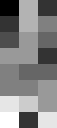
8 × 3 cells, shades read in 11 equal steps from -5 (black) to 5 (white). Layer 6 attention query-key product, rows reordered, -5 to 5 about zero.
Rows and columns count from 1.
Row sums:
-6 -1 -2 -1 -2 1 8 6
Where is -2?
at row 3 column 1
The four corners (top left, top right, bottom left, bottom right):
-5 -3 5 4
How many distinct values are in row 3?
3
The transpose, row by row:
-5 -3 -2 1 0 0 4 5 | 2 2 1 1 -1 0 3 -3 | -3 0 -1 -3 -1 1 1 4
